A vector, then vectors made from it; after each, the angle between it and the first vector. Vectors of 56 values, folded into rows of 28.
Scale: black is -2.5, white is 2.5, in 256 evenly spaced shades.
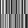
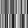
orthogonal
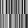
nearly parallel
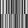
nearly parallel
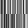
nearly opposite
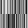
partly opposed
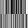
partly aligned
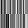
nearly opposite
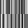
partly aligned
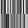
nearly opposite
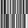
nearly opposite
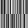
nearly opposite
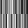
orthogonal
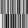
partly opposed
